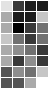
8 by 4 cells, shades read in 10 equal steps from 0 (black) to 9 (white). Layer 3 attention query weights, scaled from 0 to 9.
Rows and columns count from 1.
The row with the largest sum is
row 8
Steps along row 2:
down same up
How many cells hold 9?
1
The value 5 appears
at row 5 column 2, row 6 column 3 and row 7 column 2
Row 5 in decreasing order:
6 5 4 2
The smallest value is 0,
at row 3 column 2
